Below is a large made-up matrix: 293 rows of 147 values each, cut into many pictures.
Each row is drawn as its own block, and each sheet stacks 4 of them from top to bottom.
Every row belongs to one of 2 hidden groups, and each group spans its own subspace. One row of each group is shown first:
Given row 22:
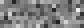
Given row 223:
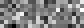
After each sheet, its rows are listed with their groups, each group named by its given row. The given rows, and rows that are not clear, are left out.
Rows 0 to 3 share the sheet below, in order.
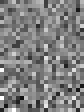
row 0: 22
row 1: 223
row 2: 223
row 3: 223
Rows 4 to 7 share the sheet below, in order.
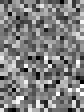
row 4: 22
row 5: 223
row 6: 22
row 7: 223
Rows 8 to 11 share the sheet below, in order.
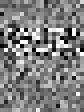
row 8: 223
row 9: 22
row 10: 22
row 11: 22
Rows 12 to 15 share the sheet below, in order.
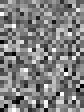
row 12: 223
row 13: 223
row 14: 22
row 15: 223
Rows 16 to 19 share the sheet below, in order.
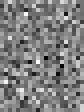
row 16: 22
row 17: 22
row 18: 223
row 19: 22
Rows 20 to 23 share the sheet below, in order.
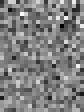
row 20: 22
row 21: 22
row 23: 223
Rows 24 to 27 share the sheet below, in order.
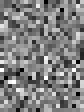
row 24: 223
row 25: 22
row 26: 223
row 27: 22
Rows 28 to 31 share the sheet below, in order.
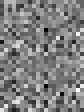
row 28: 22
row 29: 223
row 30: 223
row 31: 223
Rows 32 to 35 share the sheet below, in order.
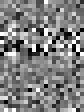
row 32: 223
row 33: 223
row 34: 22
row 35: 223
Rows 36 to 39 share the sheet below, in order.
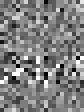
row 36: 223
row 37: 223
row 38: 223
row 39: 223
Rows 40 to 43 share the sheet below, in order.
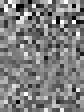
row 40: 22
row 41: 22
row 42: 223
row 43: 22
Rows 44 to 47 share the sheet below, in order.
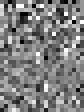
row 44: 22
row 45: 22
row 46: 223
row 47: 223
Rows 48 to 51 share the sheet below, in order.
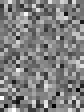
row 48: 22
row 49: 223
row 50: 223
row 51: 223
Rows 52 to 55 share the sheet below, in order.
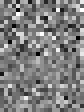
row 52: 223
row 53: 22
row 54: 22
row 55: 22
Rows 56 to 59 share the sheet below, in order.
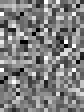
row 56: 223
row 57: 22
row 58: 223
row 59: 223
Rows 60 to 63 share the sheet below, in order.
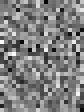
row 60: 223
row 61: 223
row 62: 22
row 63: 22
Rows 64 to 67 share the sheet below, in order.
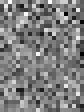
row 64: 22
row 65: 22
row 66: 223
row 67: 22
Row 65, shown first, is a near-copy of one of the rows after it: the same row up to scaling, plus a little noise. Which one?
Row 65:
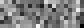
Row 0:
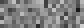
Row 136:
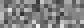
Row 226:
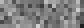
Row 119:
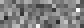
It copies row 226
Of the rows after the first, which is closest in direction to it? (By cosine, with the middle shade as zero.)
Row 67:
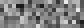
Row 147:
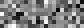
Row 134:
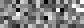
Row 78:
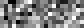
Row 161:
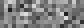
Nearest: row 161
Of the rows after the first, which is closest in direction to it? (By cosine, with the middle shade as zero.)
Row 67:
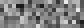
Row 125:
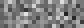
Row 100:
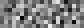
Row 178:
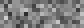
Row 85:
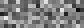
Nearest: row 125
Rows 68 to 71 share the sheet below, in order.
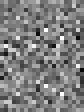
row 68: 22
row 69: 223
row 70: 22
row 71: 223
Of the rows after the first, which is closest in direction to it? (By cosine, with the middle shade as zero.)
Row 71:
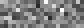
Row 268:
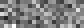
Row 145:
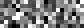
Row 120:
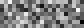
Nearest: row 120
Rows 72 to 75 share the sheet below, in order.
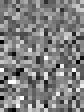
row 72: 223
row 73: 223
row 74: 223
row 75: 223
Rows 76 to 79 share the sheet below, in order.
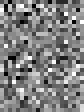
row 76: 22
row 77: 22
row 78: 22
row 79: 22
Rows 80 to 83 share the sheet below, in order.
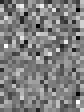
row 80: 22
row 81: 22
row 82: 223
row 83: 22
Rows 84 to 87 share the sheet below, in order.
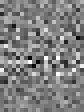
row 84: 223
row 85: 223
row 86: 223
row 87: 22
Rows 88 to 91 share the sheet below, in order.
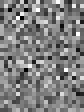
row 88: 22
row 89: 22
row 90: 22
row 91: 223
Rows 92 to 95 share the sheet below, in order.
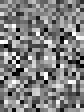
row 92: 223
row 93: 223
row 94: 223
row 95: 22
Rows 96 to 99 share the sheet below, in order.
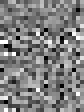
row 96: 22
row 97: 223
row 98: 223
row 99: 223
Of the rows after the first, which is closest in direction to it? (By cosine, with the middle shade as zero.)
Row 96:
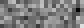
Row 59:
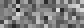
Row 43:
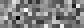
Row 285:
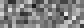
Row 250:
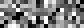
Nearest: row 43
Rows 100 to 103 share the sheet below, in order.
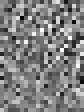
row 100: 22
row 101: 22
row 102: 22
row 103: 223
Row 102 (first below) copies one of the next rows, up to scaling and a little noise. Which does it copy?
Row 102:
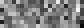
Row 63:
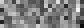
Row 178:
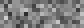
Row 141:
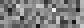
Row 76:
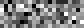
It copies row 63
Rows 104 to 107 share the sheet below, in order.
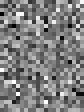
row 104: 223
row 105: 223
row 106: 223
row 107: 223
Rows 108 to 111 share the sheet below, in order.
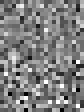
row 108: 22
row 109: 223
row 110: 22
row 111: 22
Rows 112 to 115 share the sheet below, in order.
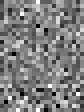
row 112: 22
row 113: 223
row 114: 22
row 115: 22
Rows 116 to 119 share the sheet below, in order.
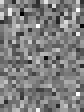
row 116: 22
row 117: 22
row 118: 223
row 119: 22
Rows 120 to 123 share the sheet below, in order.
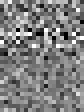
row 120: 22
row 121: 223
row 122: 223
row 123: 223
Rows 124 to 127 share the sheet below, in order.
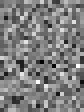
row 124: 22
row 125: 22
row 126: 22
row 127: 223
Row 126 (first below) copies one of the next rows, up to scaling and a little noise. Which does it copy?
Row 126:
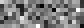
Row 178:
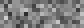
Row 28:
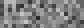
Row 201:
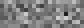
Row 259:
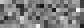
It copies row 259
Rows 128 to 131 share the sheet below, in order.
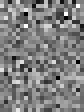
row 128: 22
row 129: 223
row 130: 22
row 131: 22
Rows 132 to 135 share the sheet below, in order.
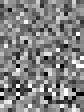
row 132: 22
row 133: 22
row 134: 223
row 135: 223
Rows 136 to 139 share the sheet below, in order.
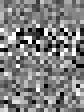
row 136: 22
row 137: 22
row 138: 223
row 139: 223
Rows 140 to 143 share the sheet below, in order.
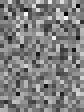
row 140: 22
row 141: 22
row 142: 22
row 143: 223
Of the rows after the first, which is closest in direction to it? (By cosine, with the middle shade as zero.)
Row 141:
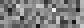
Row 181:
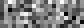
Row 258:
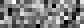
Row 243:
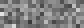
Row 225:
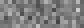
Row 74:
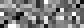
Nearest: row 258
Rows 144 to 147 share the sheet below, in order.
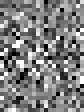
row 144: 223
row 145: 223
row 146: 22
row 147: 223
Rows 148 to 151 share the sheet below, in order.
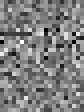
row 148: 22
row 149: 223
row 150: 223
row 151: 22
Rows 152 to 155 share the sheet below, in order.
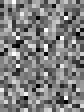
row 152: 22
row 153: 223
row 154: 223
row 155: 22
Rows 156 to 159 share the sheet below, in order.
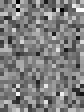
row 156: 223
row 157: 22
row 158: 22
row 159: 223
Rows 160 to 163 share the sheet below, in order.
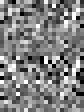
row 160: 22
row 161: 22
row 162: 22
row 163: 223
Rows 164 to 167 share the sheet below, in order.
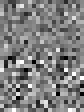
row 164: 22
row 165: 22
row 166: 22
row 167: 223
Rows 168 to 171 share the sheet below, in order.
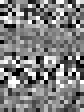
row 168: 223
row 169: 223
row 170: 223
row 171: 22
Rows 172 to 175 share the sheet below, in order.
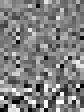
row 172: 223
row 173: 223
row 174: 223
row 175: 223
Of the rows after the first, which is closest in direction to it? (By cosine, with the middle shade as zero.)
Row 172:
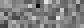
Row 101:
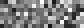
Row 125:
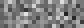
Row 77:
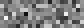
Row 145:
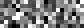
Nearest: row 125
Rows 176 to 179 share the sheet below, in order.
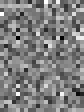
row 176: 223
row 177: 223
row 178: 22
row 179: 223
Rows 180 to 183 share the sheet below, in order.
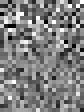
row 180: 223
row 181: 22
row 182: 223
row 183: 22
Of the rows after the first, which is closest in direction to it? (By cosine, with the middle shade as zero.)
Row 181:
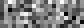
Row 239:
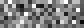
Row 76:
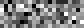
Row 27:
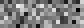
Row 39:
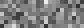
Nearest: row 239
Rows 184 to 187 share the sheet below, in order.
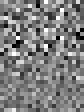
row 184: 223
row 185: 223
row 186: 22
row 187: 223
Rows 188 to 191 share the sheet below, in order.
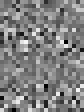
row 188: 223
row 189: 22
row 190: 223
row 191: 223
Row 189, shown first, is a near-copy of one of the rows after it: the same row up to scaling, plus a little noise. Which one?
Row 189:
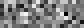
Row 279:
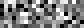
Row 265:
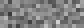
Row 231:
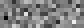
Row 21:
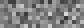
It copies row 279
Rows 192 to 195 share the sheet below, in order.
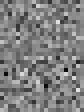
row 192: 22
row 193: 223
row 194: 22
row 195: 223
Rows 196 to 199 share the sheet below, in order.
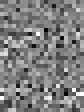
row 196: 223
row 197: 223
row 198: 22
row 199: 223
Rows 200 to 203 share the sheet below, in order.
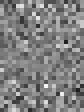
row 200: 22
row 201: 22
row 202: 223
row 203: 223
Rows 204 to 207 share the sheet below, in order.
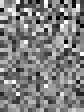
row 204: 22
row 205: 22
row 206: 223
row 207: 223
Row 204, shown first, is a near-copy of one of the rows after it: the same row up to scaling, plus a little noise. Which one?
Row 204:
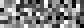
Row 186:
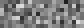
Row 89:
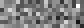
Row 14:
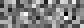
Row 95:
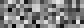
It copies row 89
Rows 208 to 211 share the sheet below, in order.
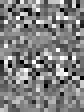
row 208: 22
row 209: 22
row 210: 22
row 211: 223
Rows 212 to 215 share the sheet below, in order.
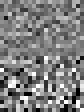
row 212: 22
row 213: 223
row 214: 223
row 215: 22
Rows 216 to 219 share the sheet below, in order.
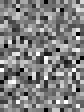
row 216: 223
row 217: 22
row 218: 223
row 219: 22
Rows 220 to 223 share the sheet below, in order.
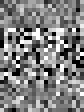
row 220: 22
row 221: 22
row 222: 223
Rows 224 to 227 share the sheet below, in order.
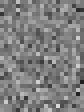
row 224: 223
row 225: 22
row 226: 22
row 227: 22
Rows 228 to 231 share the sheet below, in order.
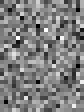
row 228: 22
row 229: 223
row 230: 22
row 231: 22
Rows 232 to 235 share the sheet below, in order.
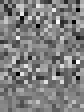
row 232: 22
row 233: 223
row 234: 22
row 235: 22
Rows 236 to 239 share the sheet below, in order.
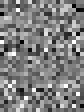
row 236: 223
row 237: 223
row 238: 223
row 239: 22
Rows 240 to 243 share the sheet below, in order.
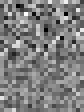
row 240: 22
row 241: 223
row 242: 22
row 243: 223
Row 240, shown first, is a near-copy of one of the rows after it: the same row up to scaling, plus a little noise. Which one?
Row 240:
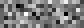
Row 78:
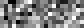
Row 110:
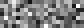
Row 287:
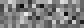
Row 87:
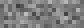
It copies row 87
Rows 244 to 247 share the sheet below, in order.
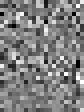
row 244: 223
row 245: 223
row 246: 22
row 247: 22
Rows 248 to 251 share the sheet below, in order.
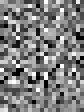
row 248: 223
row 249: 223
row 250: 223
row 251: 223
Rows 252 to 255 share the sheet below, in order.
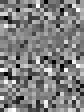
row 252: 223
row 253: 22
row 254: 223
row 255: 223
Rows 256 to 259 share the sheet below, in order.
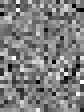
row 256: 223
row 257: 223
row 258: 22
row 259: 22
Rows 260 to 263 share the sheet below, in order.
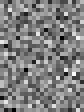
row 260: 22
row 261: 223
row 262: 22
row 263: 223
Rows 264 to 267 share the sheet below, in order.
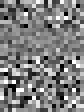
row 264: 22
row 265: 22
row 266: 223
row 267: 22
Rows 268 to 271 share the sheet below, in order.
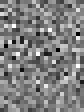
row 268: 223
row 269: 22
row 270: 22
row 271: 223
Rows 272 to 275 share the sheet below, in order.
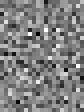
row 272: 223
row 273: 223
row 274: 22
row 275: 22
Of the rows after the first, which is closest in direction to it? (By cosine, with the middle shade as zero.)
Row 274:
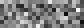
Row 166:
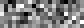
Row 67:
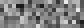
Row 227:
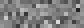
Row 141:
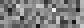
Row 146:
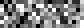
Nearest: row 67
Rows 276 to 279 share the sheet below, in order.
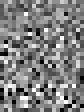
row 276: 22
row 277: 223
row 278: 22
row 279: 22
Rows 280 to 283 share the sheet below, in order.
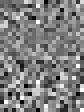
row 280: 223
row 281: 223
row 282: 22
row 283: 22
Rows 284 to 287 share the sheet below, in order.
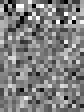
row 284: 22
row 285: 22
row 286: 22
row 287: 22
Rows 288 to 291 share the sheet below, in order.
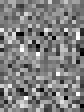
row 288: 22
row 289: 22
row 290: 22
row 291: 22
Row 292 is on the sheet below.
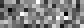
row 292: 22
